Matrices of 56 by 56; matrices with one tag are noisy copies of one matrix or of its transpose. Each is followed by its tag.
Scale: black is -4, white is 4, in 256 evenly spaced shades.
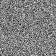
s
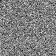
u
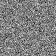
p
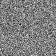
s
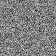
p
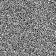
s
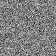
p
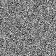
p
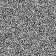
p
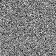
u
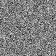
p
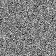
p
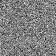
u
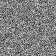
p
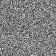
s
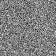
s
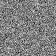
p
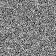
p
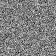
p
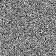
u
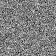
p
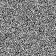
p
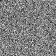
u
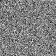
u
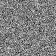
p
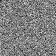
u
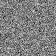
p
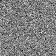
u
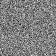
s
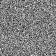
s
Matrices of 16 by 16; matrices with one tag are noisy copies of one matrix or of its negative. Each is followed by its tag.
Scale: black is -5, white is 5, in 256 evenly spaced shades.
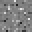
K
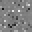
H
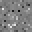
H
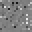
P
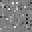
P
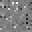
P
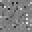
P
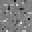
K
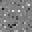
H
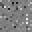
P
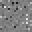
P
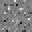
K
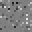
P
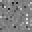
P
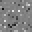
H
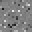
H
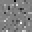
K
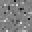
K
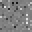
P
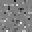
K
